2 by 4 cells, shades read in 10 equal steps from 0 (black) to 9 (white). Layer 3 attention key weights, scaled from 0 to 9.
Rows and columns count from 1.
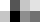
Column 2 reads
3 0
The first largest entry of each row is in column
1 1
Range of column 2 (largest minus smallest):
3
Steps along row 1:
down up up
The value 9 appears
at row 1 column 1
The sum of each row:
27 16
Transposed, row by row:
9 7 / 3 0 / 7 5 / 8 4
